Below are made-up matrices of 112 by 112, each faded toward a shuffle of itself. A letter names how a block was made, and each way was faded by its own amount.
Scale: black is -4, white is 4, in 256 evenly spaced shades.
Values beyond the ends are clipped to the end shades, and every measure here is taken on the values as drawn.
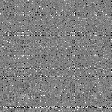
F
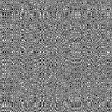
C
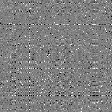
F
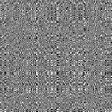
C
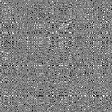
F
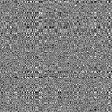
C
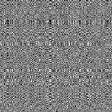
C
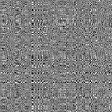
C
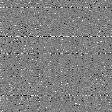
F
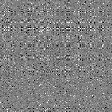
F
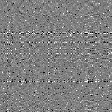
F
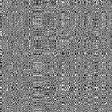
C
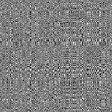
C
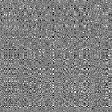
C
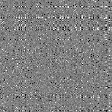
F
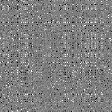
F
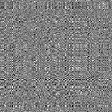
C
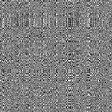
C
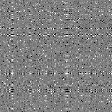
F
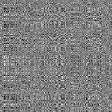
C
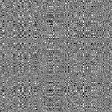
C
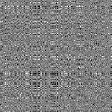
C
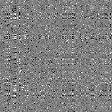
F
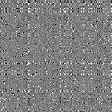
F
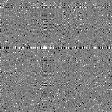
F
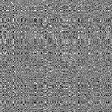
C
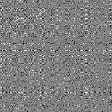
F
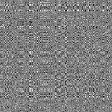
C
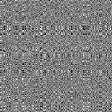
C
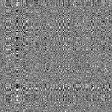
C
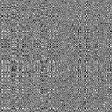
C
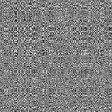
C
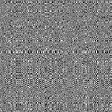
C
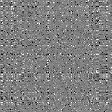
F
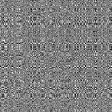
C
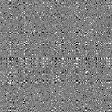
F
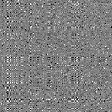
F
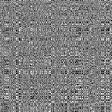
C
